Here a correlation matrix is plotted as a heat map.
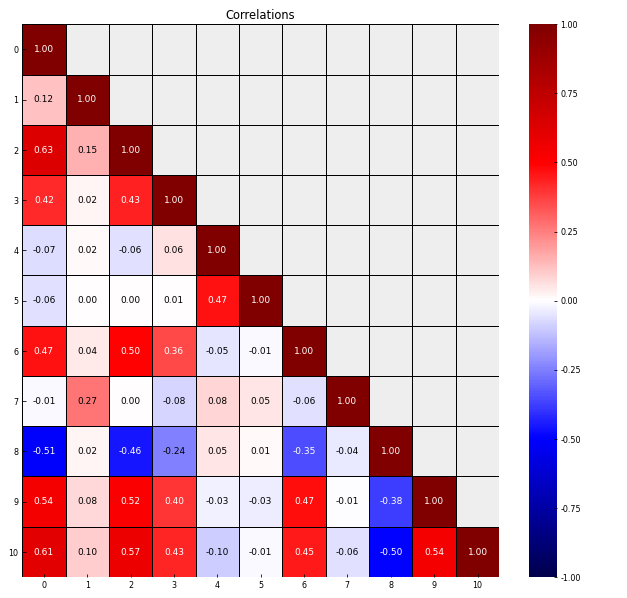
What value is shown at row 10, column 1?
0.10
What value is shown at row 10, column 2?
0.57
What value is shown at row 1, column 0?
0.12
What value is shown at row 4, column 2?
-0.06
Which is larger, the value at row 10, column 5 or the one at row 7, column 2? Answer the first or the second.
the second
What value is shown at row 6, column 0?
0.47
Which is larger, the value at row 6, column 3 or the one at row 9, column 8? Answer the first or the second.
the first
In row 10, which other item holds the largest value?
0
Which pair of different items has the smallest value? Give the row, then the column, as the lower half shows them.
8, 0
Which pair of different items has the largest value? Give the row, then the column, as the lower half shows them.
2, 0
